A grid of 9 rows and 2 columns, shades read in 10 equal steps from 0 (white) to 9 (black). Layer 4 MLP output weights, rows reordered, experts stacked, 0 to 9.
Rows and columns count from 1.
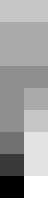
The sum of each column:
41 19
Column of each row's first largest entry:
1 1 1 1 1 1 1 1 1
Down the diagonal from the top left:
2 3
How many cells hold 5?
1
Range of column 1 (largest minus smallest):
7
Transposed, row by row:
2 3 3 4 4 4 5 7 9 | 2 3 3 4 3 2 1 1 0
